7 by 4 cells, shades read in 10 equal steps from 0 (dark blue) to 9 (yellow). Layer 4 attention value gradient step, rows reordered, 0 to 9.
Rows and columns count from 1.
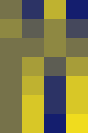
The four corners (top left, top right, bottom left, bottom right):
4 0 4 9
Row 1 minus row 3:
0 -3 2 -4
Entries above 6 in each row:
1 0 0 0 2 2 2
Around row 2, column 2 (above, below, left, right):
1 4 5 5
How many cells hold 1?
3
